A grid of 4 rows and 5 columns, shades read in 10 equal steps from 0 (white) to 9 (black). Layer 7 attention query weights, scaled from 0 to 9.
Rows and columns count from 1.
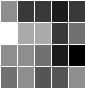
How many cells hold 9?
1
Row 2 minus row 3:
-4 -1 -2 -1 -4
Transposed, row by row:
4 0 4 5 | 7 3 4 4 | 7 3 5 6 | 8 7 8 6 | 7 5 9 4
